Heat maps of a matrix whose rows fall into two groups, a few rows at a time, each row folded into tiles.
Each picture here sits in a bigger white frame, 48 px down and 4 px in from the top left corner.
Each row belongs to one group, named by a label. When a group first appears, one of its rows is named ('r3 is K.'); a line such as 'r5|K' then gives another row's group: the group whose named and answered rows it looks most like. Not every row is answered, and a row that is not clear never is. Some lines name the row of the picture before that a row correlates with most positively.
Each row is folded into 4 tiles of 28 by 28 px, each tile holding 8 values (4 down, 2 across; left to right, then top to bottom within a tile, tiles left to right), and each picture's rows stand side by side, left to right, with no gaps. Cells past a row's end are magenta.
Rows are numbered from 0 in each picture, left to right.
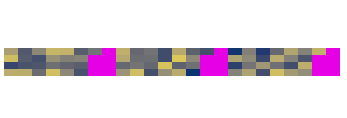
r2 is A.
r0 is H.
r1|H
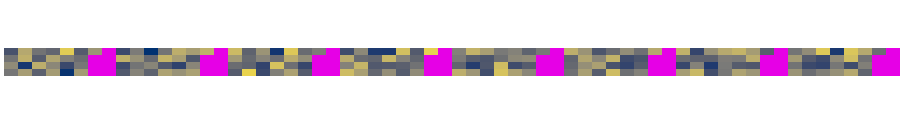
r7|H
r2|H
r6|H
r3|A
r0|A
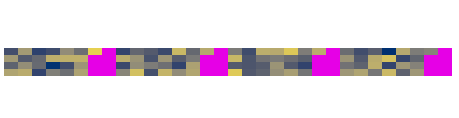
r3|A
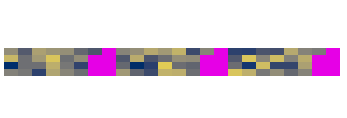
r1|H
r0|H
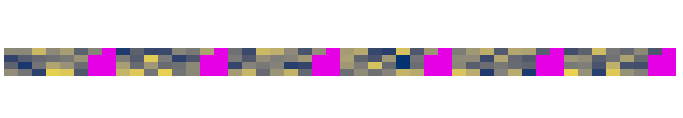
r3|A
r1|A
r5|H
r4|H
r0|H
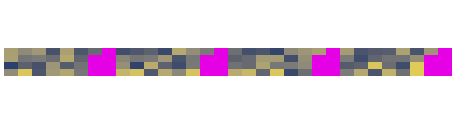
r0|H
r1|A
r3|A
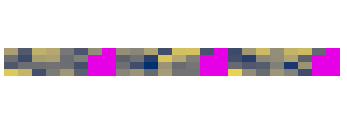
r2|H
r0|H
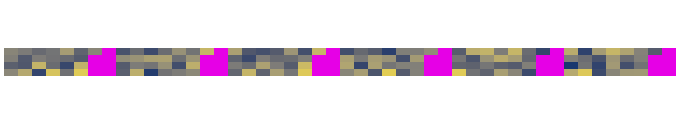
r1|A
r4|H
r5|H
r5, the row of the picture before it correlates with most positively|0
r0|A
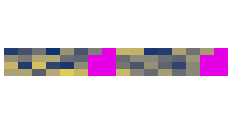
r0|A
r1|A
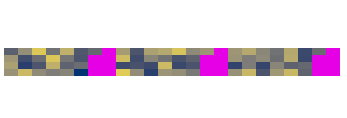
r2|H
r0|H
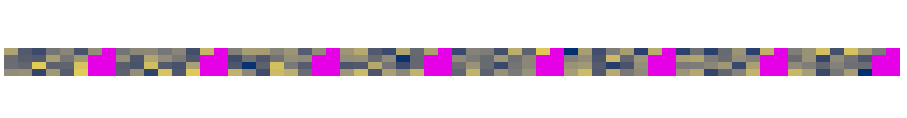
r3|A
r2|H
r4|A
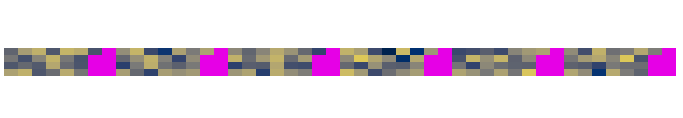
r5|H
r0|H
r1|A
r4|A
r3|A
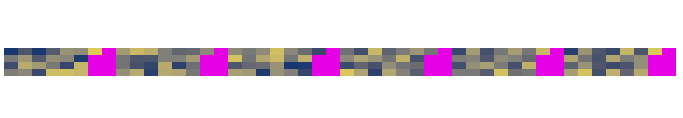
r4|A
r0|A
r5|A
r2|H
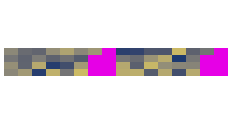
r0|A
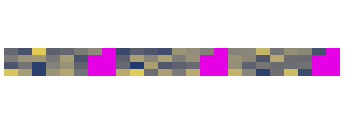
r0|H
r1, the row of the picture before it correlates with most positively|1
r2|H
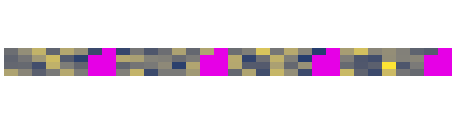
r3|H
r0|H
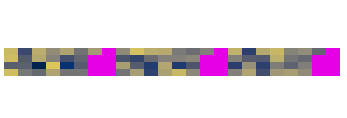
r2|H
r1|H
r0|H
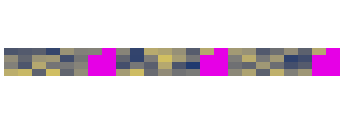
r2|A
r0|A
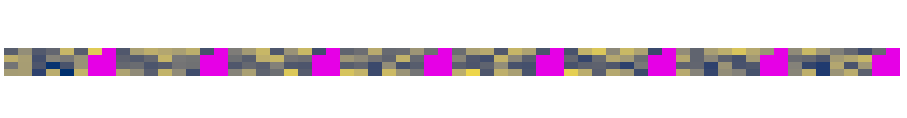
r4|H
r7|H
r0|A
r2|H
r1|H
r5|H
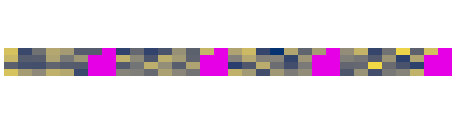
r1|A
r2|A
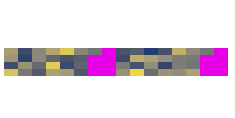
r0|H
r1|A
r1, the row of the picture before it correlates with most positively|2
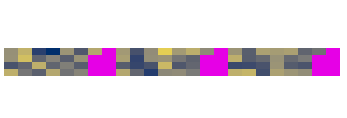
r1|H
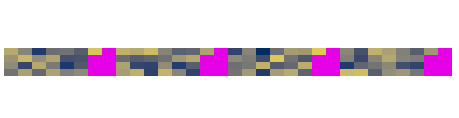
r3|H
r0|A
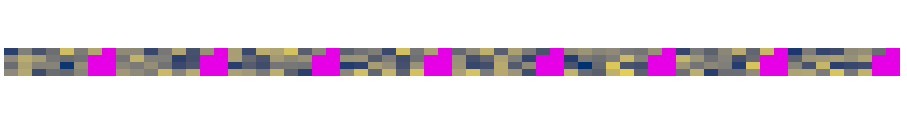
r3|A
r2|H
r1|A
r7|A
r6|A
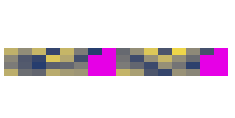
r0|H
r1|H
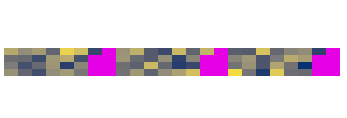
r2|H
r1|A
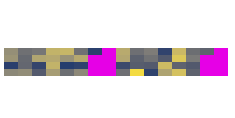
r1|H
